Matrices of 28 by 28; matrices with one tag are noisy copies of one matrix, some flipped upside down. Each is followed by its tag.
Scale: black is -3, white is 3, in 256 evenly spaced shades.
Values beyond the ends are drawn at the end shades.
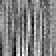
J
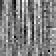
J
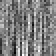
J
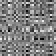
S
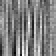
J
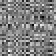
S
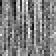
J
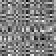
S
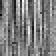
J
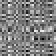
S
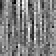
J
